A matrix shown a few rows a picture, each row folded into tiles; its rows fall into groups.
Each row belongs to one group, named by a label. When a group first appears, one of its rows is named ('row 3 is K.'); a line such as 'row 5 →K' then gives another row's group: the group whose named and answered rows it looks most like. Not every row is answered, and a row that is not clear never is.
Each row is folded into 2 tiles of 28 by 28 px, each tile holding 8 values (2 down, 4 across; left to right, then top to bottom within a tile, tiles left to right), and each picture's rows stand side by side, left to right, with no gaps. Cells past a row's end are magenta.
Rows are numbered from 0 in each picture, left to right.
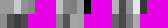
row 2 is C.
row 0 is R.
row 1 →C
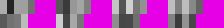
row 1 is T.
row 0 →C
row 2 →R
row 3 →R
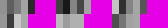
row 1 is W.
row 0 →C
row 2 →C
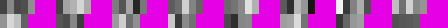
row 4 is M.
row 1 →M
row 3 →T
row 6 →C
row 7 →R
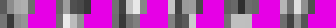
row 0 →M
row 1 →W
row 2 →M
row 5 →R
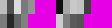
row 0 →R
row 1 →T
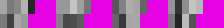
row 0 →C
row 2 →M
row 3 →M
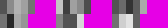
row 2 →W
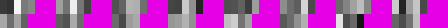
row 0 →T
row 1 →R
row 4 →W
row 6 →T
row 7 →C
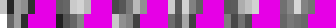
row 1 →M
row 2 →T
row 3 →R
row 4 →M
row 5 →R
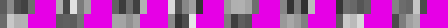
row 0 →W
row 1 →R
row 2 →W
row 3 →C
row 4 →R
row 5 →W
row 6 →W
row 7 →C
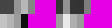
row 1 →W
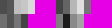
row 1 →M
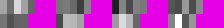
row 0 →R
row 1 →W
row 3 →W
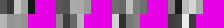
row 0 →T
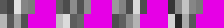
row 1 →W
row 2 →C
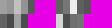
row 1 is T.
